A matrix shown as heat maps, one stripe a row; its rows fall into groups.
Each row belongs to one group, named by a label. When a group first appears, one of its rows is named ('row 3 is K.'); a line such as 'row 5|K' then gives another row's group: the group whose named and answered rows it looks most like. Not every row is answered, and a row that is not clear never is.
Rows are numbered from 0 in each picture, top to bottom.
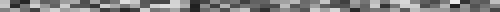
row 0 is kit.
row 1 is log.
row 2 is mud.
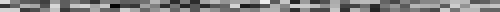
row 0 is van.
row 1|mud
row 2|van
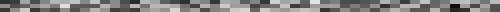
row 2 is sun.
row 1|log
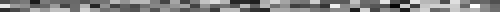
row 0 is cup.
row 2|mud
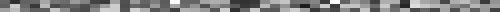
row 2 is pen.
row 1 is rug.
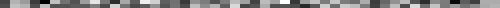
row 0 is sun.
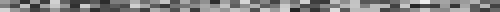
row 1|pen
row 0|van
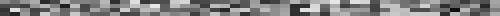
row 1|cup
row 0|kit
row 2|sun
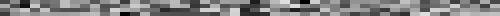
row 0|log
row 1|kit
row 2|rug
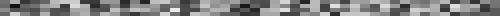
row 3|rug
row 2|cup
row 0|log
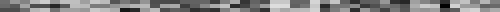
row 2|mud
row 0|mud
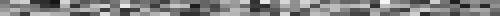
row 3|log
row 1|kit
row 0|sun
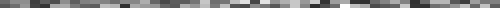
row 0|sun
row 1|pen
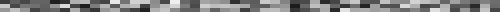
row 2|rug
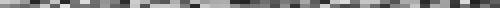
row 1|log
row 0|pen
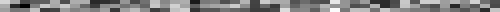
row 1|log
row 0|van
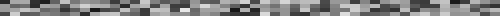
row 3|rug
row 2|van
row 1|pen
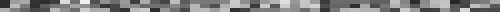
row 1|sun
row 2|pen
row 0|sun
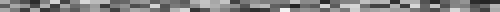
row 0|pen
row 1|rug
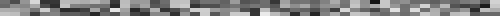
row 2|rug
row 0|kit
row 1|kit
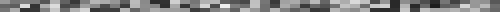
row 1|pen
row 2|van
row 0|pen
